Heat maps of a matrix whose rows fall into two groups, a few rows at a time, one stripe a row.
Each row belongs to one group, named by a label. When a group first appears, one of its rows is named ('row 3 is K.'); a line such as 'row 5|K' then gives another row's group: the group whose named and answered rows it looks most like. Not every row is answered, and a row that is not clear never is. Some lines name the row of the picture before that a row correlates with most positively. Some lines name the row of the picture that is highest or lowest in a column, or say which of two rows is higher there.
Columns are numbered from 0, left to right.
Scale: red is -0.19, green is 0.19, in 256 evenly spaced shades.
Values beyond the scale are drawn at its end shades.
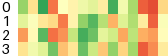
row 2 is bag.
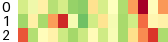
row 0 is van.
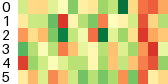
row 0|van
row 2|van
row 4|van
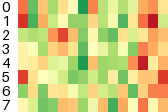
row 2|bag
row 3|bag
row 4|van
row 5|van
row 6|bag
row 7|bag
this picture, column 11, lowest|4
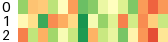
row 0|bag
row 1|bag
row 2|van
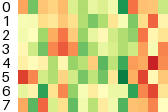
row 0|van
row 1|bag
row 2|bag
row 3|bag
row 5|van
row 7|van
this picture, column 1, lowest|5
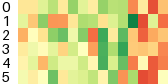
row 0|van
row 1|bag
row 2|van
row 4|van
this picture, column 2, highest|1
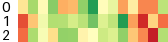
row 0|bag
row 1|van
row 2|van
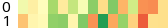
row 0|bag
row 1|van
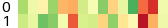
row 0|bag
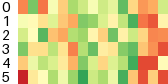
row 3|bag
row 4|bag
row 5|van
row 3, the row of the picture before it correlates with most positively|0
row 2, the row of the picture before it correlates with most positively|1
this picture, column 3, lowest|2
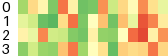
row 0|bag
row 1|bag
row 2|van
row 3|bag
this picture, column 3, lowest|2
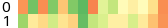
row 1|bag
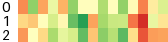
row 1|van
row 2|van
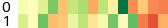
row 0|van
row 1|bag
